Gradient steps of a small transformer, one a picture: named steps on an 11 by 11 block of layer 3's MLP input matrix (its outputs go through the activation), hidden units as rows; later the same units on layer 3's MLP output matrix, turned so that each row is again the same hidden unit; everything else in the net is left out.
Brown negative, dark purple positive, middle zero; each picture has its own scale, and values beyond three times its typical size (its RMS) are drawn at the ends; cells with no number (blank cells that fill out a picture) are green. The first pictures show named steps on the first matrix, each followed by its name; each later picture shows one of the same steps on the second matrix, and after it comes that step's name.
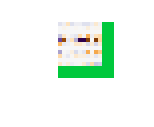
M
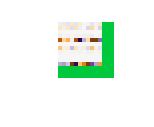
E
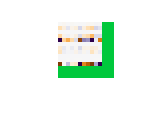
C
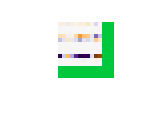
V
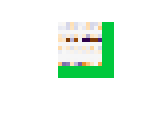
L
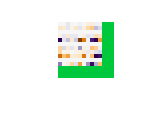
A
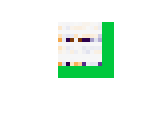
C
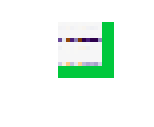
E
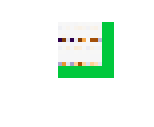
E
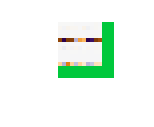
E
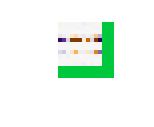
M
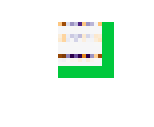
V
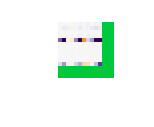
L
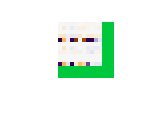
C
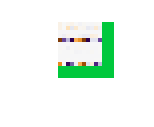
L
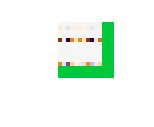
L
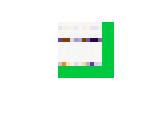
L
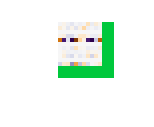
A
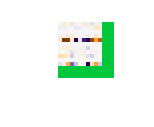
A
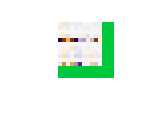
A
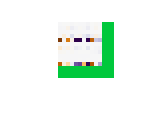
C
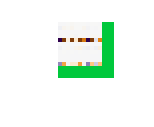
E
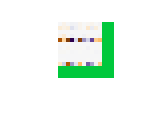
L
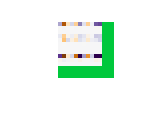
V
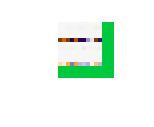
E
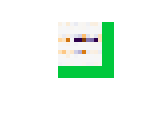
M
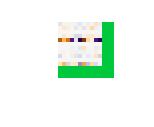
A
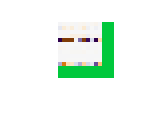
L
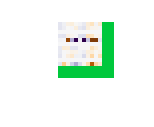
A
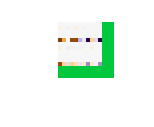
E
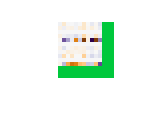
A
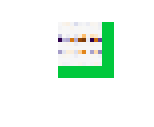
M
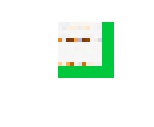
L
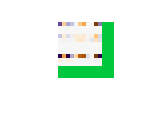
V
